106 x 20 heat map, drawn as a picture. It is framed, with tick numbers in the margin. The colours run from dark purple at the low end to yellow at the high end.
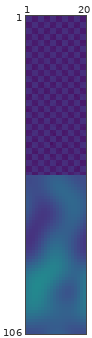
It is made of 2 by 1 panels. Panel 1,1: very low, checkered, faint in contrast. Panel 2,1: low, smooth.
